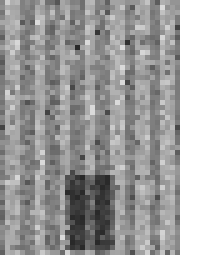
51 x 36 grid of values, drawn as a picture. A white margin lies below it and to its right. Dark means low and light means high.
Odd patch: lower, in the bottom middle. Ninth with the lowest average: bottom middle. Stripes: upright, repeating 7 times.
